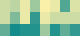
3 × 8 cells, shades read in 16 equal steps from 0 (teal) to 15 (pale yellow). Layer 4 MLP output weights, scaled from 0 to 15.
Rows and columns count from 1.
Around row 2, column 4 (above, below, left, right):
9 1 14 14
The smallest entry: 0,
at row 3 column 2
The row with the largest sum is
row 1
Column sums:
29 18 29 12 38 27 21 27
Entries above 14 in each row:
1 0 0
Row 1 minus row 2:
0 4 0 7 1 2 -8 1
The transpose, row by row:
12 12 5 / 11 7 0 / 14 14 1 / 9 2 1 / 15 14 9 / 14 12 1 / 4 12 5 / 13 12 2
